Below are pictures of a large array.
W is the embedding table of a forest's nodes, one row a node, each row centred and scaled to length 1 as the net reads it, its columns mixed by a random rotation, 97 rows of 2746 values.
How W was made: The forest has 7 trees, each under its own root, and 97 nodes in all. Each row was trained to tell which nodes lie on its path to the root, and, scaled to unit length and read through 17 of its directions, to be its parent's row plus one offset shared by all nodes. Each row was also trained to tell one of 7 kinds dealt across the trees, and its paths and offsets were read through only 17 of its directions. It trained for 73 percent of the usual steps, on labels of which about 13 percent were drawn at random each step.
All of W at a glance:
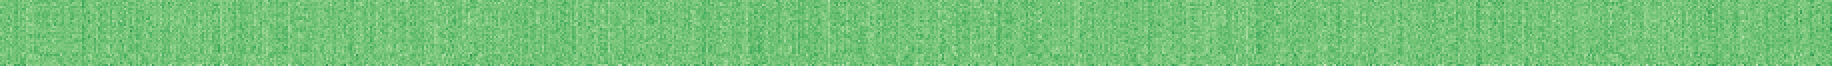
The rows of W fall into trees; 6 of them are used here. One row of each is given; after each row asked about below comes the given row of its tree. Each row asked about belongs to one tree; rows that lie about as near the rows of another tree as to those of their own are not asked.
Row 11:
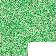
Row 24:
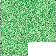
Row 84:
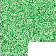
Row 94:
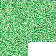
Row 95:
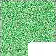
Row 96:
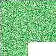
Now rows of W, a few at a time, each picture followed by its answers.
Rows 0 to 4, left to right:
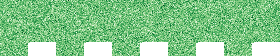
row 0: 84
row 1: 11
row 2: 11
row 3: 94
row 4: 24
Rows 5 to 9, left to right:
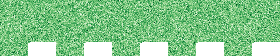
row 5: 24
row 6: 95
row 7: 96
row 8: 24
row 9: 94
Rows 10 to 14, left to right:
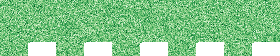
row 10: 11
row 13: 11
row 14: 96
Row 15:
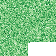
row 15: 96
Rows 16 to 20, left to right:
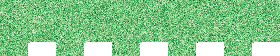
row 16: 11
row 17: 84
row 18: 24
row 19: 96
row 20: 96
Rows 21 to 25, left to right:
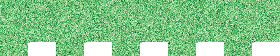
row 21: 94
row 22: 24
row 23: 11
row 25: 11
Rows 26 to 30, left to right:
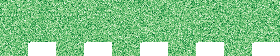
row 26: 96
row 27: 96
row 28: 11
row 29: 24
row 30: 84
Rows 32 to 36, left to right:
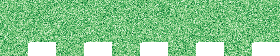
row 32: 84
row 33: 11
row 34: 94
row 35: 24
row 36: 24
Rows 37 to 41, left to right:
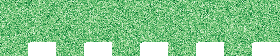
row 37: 11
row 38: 11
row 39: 96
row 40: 96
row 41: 94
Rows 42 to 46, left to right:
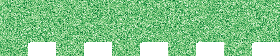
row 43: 96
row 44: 24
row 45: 96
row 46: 95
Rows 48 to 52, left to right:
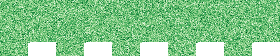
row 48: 94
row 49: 11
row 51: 95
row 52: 84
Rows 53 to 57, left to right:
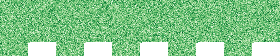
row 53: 24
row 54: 84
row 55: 96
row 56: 94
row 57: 84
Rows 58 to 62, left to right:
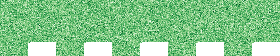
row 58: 96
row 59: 24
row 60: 11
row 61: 94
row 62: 94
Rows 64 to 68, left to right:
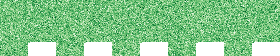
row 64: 24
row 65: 84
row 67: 11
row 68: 84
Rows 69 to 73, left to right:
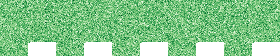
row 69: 94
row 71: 95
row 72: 84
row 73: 84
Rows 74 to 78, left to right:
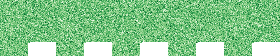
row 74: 24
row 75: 24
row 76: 84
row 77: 95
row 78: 24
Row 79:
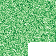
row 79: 84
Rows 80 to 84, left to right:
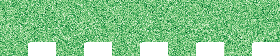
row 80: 94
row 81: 11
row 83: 11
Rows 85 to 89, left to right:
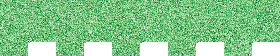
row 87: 11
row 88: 11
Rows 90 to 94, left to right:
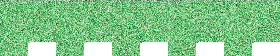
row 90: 84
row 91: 84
